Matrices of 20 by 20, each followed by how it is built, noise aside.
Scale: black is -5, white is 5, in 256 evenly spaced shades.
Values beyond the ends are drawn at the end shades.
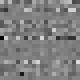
uneven rows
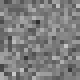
noise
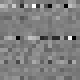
uneven rows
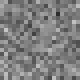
noise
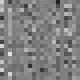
uneven columns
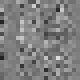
uneven columns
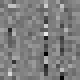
uneven columns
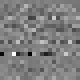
uneven rows
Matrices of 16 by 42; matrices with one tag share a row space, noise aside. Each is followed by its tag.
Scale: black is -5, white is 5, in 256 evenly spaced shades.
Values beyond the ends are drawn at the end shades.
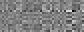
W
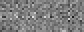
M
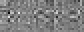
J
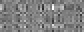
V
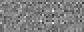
V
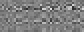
W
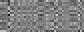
J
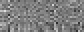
J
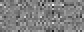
V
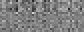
M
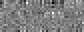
V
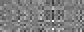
V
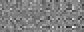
W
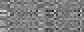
J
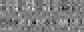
M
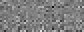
V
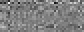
J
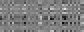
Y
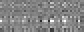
Y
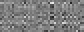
Y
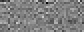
J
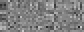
J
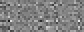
J
